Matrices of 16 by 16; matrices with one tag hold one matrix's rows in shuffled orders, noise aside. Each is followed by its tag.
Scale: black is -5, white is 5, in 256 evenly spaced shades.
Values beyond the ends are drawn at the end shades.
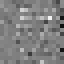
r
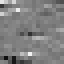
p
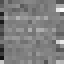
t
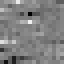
p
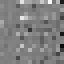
r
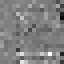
r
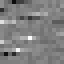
p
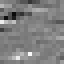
p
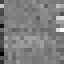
t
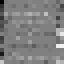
t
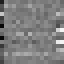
t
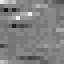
p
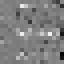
r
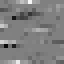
p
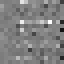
r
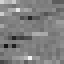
p
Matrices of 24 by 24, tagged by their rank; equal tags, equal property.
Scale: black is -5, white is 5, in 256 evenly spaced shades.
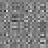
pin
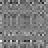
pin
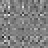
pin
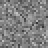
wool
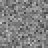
wool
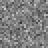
wool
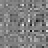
pin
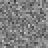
wool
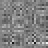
pin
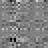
pin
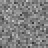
wool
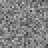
wool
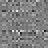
pin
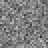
wool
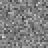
wool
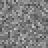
wool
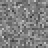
wool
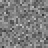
wool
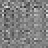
pin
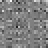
pin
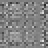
pin
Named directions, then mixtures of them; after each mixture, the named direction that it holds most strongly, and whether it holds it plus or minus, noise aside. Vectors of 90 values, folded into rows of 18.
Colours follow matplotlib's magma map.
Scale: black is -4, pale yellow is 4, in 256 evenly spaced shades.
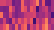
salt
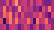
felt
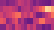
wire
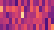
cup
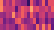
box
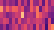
cup, plus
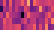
cup, minus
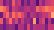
salt, minus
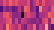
cup, minus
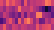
wire, minus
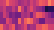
wire, minus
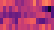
wire, minus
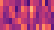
box, plus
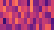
felt, plus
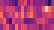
wire, plus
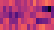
wire, minus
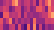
salt, minus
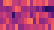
wire, minus
